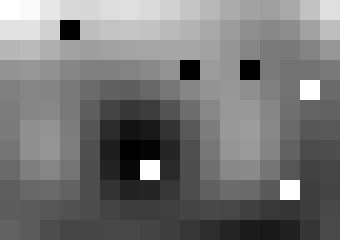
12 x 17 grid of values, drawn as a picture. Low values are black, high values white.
Lone odd cells: 6, 3 higher and 3 lower than their neighbours. Slope: up to the top. Ninth with the highest average: top left.
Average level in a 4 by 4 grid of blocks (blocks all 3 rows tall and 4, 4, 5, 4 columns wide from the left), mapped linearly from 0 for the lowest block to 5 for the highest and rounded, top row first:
5 5 4 4 | 3 2 2 3 | 3 0 2 1 | 1 0 0 1
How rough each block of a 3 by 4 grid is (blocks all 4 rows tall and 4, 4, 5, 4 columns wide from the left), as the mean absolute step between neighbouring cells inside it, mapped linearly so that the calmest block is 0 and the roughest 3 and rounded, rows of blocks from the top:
3121
0112
0213
